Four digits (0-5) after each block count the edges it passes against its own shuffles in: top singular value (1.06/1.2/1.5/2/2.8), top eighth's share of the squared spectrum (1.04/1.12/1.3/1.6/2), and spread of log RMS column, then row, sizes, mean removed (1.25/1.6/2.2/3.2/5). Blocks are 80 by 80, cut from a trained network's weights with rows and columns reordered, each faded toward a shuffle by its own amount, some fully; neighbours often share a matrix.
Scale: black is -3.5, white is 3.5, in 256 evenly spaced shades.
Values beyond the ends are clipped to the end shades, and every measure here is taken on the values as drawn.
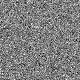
0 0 0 0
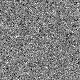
0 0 0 0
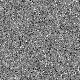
0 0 0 0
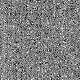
1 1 0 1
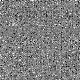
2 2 0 2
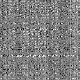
3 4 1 4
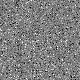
0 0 0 0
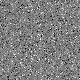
0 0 0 0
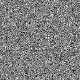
2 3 1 0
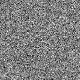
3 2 0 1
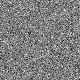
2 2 0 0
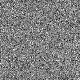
2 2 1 1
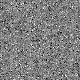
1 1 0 0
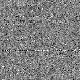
2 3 0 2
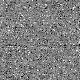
2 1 1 0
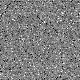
1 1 0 0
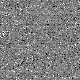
1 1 1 0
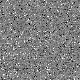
1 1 1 0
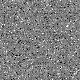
0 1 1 0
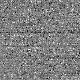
2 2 1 0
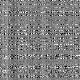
3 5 0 4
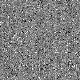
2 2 0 2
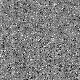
1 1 0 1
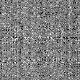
3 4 0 3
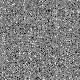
1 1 0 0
